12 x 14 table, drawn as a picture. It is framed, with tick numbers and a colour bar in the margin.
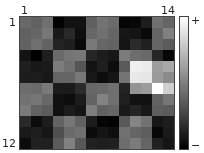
Neither half mirrors the other. The middle right is the ninth with the highest average. An odd patch, higher than its surroundings, sits in the middle right. A checkerboard runs through the table. Overall the values sit about 30% of the way up the scale. Values change most from cell to cell in the middle right.
